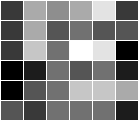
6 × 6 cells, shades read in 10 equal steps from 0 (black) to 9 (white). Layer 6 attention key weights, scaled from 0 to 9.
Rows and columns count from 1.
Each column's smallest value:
0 1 3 3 3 0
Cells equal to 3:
6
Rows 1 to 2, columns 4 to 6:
6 8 2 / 4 3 3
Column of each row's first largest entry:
5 2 4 3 4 3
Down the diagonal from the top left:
2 6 4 3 7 1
